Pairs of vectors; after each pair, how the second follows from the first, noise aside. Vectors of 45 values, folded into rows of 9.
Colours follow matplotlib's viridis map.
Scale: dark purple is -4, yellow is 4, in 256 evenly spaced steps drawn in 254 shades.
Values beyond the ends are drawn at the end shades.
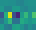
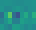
shrunk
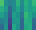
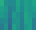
shrunk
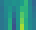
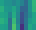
negated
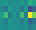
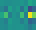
copied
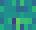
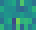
copied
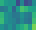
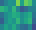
negated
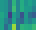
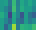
copied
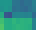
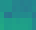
shrunk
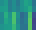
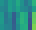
negated
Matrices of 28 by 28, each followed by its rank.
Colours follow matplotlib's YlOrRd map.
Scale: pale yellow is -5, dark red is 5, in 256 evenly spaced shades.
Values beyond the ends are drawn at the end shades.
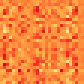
three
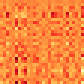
three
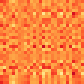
three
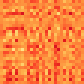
three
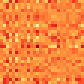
three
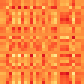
two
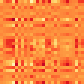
two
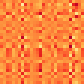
two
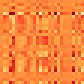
two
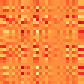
two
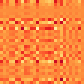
two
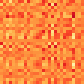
three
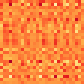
three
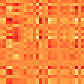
two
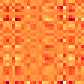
two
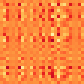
two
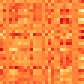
three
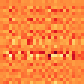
three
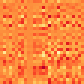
three
